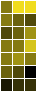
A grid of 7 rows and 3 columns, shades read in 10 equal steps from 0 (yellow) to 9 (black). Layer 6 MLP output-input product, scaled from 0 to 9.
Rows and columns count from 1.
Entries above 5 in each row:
0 1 1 0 0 2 3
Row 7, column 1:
8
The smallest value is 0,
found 2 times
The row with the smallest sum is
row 1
